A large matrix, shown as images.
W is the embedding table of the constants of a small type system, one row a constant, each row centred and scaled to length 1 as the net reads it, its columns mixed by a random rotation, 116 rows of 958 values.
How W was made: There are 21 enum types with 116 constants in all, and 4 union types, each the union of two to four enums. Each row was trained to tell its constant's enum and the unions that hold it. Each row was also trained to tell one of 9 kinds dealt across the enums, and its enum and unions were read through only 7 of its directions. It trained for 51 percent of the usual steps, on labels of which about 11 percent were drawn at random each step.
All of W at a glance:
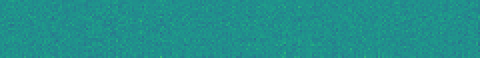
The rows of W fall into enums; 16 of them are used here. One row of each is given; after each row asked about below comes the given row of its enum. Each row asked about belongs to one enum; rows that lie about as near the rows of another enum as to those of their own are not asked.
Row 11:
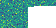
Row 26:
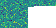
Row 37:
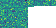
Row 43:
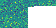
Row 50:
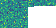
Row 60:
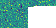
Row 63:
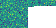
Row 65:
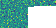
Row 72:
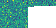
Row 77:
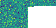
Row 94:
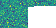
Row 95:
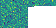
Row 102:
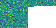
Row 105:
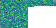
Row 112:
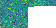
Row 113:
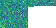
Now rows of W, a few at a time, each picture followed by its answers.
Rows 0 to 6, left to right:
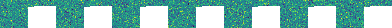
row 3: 112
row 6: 72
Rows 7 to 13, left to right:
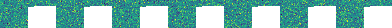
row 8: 94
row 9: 72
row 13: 65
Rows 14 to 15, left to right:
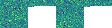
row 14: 113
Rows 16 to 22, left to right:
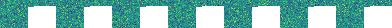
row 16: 105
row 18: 11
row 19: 105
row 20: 112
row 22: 105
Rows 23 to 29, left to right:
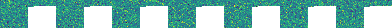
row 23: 95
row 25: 112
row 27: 26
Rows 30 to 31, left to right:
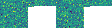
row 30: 63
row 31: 102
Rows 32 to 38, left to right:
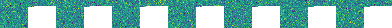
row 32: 63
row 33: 95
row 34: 95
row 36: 95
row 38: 94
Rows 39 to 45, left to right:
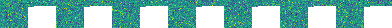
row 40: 112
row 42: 37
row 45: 72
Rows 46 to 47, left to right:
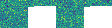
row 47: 77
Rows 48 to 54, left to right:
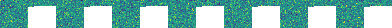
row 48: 77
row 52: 105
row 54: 26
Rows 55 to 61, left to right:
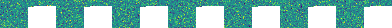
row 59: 112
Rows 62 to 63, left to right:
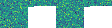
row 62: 11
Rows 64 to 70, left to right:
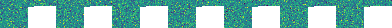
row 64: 65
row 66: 105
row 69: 94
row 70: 113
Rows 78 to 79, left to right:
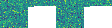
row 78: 11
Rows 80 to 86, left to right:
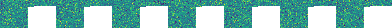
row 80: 65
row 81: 11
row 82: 94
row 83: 63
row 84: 112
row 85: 72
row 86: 65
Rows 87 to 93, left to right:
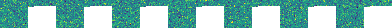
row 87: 72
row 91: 26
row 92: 113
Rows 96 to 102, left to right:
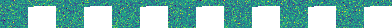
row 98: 113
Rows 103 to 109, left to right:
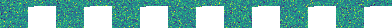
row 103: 11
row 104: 77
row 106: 63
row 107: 113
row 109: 94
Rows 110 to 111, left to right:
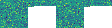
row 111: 63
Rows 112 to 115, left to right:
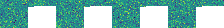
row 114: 63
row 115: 11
